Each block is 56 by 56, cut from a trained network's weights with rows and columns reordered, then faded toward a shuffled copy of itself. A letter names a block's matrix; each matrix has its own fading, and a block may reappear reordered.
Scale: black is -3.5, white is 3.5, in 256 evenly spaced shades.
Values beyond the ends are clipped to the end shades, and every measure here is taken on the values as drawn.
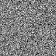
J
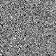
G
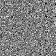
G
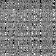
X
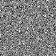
G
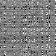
X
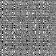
X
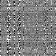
X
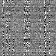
X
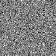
G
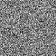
J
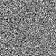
J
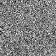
J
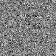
G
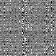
X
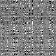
X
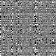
X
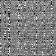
X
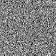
G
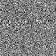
G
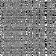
X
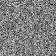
J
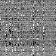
X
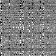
X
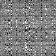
X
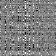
X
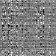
X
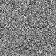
J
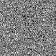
G
